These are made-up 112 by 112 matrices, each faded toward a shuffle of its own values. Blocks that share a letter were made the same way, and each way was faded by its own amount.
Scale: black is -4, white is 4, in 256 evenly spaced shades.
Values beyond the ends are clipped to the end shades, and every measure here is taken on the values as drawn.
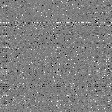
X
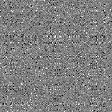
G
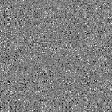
G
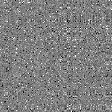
G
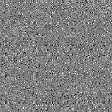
G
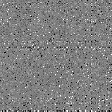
X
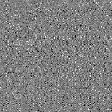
G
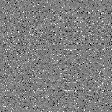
X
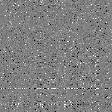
X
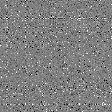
X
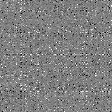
X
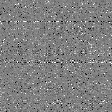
X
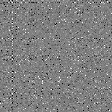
X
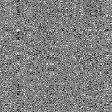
G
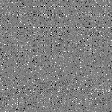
X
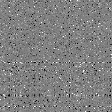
X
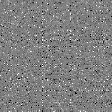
X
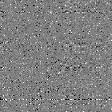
X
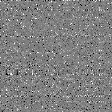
X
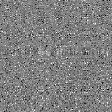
G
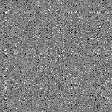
G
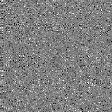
G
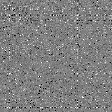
X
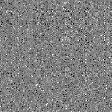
G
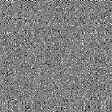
G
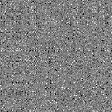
G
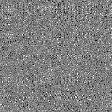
G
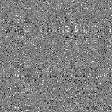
G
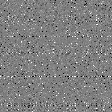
X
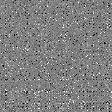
X
